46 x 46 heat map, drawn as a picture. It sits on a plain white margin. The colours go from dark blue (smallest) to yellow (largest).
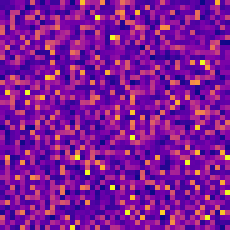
The values are skewed, with a long tail toward high values. The grain is fine, like static. Neither half mirrors the other. On average the colour sits 30% of the way up the scale. No row or column stands out.
